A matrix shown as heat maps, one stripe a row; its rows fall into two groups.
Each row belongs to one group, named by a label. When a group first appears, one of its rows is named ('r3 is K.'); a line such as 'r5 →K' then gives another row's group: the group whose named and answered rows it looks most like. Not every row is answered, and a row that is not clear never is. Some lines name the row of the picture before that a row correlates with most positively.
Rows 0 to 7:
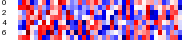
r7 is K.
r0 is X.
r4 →X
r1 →K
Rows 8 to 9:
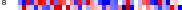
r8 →X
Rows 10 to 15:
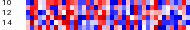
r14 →K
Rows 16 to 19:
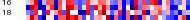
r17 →X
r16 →X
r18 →X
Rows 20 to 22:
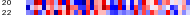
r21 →X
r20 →X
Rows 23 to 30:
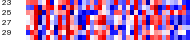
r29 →X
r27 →X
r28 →K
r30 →X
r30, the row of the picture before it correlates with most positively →22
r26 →X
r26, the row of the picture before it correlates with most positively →22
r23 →K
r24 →X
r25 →K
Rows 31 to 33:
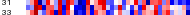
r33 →X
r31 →X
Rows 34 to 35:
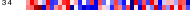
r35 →K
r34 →K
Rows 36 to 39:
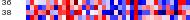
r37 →X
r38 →K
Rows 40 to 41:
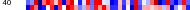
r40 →X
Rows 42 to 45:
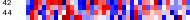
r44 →X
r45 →K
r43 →X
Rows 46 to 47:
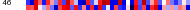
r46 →X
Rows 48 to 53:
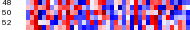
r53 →K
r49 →K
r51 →X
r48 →X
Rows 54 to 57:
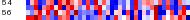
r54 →X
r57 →K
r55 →X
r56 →K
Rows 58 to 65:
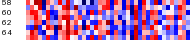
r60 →K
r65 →K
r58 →K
